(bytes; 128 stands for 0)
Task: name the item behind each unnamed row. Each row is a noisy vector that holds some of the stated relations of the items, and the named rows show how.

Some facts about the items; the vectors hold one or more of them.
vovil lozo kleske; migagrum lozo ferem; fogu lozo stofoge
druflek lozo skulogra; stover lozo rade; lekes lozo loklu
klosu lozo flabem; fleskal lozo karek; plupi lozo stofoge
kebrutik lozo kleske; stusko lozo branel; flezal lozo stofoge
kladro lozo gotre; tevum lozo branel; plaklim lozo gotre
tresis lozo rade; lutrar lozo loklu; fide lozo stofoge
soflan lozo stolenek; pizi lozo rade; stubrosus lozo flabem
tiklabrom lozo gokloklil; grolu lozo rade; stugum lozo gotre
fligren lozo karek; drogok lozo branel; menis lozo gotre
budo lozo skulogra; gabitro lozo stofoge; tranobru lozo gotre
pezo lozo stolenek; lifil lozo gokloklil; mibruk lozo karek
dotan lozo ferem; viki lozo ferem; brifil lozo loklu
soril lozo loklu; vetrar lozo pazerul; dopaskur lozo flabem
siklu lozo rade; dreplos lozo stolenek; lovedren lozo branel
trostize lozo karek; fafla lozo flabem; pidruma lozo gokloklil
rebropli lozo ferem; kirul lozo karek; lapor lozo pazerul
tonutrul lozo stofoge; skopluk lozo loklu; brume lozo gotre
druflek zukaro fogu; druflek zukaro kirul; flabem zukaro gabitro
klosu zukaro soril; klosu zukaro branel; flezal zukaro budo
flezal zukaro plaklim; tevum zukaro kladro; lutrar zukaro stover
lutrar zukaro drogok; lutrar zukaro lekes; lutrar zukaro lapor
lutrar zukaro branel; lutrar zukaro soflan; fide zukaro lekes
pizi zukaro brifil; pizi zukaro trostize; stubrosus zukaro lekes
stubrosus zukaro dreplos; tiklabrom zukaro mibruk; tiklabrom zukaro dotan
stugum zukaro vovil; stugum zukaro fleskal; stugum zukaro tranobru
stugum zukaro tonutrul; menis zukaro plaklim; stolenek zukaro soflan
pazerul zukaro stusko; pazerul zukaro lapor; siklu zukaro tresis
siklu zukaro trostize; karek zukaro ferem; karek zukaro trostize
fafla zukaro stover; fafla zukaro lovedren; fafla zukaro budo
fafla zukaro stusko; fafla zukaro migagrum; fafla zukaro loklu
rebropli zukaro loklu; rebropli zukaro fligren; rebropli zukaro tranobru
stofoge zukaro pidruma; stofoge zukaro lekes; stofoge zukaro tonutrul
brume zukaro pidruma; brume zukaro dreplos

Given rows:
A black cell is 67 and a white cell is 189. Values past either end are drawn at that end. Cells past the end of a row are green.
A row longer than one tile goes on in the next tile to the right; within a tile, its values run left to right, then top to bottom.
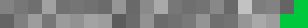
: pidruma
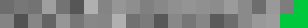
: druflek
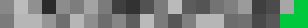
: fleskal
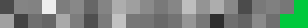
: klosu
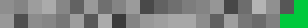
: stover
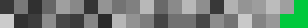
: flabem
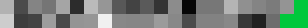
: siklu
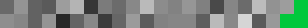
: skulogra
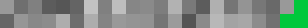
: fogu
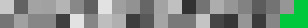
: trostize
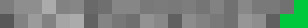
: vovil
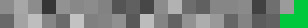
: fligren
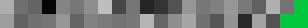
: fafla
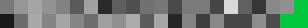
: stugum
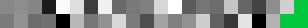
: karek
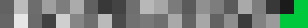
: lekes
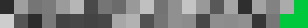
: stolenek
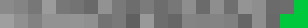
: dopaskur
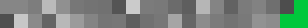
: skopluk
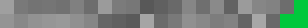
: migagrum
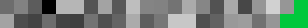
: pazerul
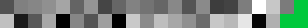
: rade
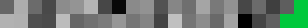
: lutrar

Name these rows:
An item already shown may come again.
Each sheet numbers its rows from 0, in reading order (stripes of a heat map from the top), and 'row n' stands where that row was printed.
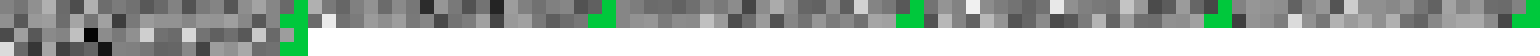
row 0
grolu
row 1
brifil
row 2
dreplos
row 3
soril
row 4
tonutrul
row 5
branel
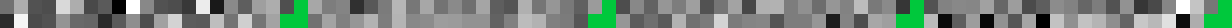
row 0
loklu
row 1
plupi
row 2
stubrosus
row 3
rade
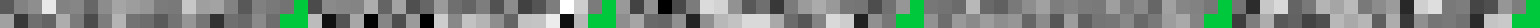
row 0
klosu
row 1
rade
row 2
flezal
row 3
dotan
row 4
menis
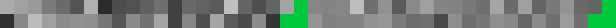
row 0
tranobru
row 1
drogok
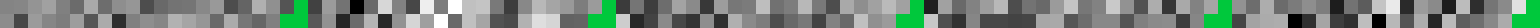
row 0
stover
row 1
stofoge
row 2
flabem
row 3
stolenek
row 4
gotre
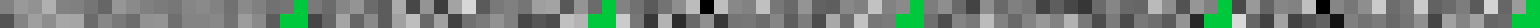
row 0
vovil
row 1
brume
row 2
ferem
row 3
rebropli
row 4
branel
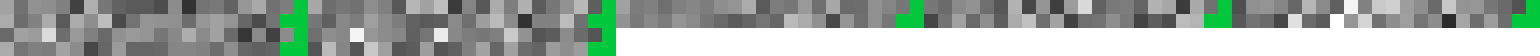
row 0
tresis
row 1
stusko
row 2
lapor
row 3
brume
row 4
fide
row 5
soflan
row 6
soril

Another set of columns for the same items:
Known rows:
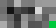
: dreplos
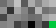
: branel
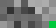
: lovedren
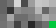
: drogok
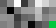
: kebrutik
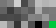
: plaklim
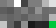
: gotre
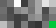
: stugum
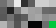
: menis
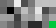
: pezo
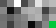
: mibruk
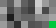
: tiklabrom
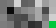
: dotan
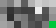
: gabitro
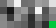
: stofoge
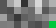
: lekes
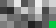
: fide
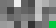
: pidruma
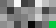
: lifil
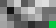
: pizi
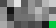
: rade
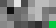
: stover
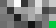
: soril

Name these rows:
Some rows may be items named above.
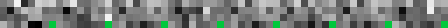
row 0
menis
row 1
ferem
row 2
drogok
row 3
dreplos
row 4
drogok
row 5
branel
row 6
drogok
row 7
flezal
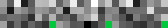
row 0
pazerul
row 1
klosu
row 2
loklu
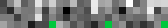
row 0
stubrosus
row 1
flezal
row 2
tonutrul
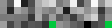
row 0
pazerul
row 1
klosu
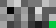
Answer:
stolenek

